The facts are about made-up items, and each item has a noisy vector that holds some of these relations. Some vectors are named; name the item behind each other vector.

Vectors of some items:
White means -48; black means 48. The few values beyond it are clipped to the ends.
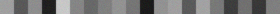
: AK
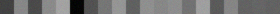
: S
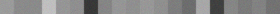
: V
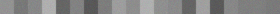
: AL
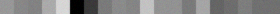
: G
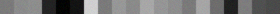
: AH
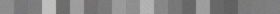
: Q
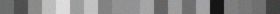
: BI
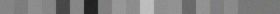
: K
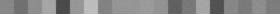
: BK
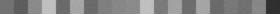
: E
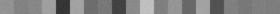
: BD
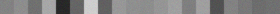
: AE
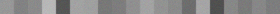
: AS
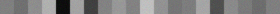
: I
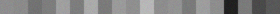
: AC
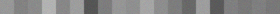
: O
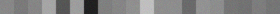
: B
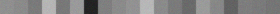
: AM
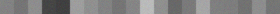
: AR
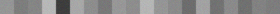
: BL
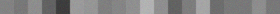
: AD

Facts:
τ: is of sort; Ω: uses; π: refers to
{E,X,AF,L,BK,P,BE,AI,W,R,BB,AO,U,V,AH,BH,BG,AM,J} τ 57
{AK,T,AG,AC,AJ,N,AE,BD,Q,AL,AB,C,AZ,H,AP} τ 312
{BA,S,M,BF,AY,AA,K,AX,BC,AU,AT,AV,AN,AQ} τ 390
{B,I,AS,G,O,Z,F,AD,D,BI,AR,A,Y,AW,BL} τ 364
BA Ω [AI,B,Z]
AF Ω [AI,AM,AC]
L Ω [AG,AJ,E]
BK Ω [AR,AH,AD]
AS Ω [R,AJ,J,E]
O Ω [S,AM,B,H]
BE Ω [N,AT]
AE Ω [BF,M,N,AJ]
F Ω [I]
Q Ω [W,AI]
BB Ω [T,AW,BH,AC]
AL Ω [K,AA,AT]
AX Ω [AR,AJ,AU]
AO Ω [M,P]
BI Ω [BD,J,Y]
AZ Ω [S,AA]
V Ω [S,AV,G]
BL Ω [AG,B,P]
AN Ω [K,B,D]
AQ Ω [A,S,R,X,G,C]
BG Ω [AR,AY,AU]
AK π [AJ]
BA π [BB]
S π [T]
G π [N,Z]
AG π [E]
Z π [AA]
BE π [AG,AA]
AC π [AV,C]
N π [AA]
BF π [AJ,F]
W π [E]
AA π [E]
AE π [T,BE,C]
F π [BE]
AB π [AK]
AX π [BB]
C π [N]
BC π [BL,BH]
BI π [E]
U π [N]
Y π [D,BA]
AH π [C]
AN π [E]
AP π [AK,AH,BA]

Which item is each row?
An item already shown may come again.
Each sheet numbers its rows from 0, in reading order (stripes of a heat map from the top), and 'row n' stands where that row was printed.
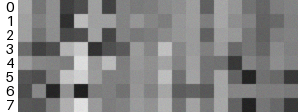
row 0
AJ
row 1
BF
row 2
AJ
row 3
Z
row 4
BE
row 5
W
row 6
T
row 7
W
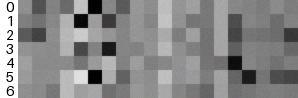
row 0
N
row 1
I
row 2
AN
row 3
AV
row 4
F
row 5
C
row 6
AF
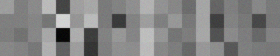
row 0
L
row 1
Y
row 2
I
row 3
AI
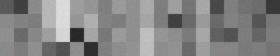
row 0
AN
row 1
BB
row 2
U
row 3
AT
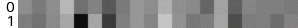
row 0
AL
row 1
I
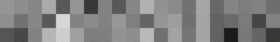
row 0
R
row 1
AB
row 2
W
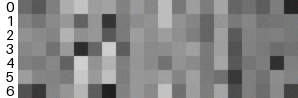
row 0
AG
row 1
D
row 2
O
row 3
AE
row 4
AP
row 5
BE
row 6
AA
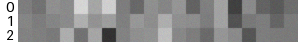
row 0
AX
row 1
BC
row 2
AI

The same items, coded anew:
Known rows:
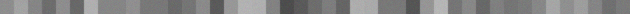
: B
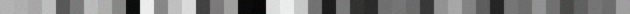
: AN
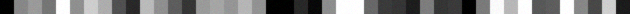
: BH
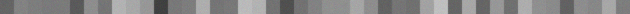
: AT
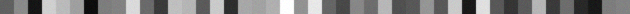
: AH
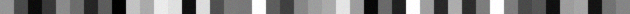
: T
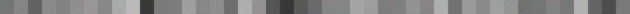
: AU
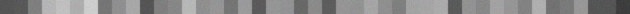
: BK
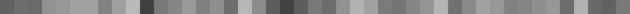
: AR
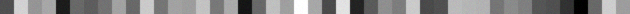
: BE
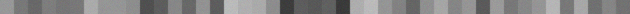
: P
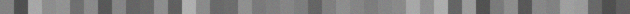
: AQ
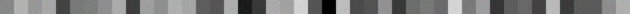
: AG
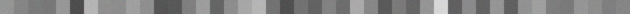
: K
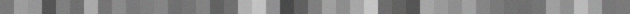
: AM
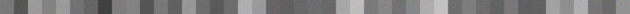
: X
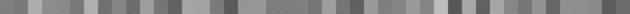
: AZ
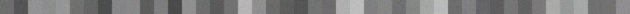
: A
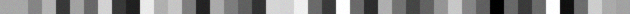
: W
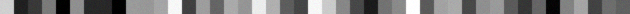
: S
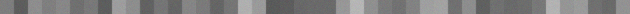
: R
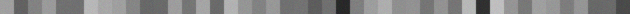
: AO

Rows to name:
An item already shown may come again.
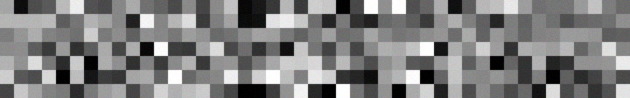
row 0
AX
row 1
AN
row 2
O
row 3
AJ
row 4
G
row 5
AE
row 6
E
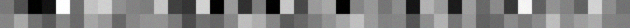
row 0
D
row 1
AI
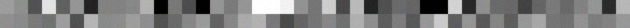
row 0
AC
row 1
K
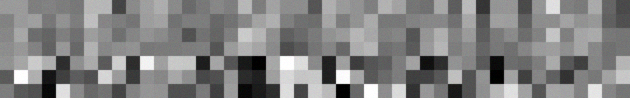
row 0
Q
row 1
AF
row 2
AI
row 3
B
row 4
BI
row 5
Z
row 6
BA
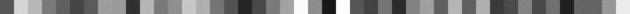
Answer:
AA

